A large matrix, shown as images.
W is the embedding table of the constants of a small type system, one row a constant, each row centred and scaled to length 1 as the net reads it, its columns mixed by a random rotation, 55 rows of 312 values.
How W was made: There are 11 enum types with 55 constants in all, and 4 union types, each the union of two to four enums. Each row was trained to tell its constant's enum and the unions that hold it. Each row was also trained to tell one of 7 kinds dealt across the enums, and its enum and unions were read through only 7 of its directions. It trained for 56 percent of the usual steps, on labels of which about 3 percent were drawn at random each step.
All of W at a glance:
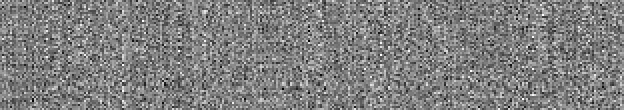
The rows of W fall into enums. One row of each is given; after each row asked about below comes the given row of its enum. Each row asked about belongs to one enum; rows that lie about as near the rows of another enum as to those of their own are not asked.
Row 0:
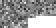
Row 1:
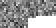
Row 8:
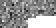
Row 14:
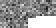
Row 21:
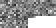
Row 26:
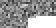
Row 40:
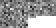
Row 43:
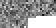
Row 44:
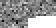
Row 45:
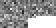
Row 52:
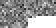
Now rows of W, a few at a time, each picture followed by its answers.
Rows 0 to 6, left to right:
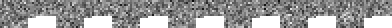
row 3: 0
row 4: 0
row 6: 1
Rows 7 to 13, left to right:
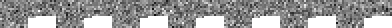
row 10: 45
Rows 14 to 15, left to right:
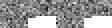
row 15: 52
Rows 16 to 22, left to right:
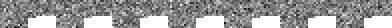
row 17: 21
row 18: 44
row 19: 45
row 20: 8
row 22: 1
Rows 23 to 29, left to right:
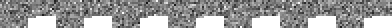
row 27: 21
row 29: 45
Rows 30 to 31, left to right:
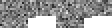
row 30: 21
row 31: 14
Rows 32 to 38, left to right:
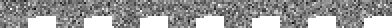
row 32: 43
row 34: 44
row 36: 0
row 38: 52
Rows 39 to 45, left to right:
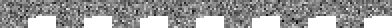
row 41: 8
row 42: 8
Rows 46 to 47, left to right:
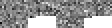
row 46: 52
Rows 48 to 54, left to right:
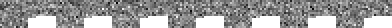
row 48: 52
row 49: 43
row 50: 43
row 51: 45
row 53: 40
